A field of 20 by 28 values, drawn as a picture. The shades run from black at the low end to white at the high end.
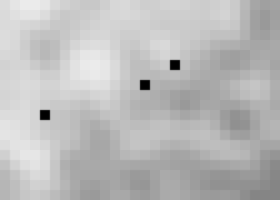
Stripes: none. Slope: up to the top left. Histogram: skewed, a long tail of low values. Lone odd cells: 3, each lower than its neighbours. Mirror symmetry: none.
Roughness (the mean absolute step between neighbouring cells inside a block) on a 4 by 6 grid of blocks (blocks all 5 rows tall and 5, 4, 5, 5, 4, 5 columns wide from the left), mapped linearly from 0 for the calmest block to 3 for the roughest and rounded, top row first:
0 0 0 0 0 0
0 0 0 3 0 0
1 0 0 0 0 0
0 0 0 0 0 0
